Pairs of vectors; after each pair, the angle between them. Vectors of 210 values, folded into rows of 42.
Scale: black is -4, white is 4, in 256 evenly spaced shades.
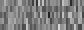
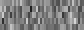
orthogonal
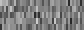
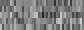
partly opposed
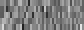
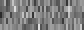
partly aligned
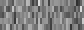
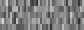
partly aligned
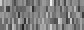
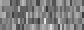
partly aligned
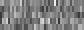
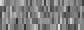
partly aligned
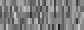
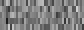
orthogonal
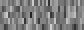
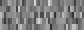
partly opposed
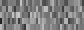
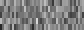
partly opposed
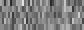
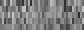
nearly opposite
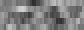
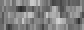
nearly opposite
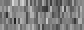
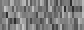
partly aligned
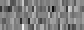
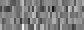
nearly parallel
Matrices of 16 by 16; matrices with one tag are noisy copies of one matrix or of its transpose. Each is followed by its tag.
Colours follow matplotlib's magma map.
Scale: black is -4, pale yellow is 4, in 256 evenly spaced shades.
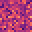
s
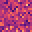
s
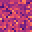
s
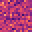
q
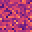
s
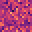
s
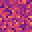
s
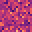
s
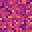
s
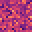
s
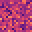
s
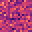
q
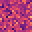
s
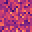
s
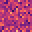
s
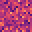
s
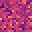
s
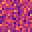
q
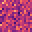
q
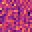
q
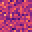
q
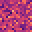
s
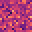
s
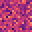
s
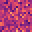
s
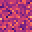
s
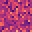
s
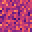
q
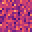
q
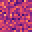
q
